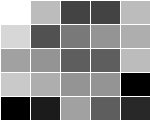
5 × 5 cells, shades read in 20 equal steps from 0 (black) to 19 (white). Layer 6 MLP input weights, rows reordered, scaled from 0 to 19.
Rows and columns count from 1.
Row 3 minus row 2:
-4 5 -2 -4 1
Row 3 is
12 11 7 7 14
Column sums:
62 46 44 41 44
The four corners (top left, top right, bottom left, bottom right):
19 14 0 3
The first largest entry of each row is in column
1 1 5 1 3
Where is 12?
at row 3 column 1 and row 5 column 3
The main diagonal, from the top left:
19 6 7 11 3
